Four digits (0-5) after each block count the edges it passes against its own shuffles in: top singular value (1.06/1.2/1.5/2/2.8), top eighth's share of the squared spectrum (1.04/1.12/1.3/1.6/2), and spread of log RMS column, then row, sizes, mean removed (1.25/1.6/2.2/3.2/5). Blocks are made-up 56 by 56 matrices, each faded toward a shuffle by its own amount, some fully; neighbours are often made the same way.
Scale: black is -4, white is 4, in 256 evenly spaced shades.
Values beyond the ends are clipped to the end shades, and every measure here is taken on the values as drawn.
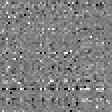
4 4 2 2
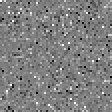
0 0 0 0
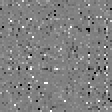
4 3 1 1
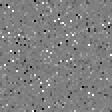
0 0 0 0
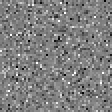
3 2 1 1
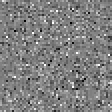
3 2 1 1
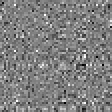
4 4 2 2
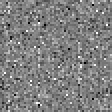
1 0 1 0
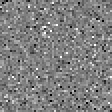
0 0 0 0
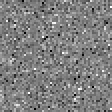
0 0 1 0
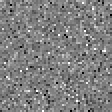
0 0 0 0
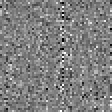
2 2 3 0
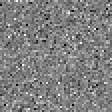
0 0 0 0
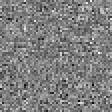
3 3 1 1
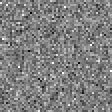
2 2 0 0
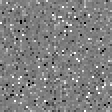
0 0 0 0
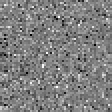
3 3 1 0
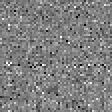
3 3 0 1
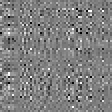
4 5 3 3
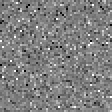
1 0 0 0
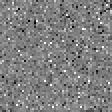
0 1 0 0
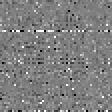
3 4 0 2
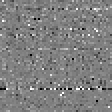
3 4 0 2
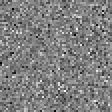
0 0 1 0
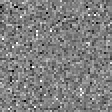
0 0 1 0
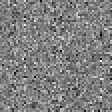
1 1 2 0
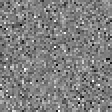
1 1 1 0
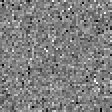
0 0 1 0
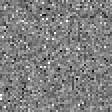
0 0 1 0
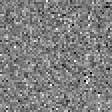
0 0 1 0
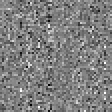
1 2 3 0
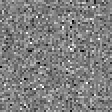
0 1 1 0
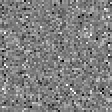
1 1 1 0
